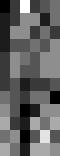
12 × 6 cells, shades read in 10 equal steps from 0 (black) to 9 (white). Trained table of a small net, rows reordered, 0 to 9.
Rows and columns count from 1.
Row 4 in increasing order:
1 3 3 3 4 5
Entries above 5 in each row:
1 0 0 0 0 0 0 0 0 3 1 3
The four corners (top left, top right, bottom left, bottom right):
0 4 6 5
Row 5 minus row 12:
-4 1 3 -3 -1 0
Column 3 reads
9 5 5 3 4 3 1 2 0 1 0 1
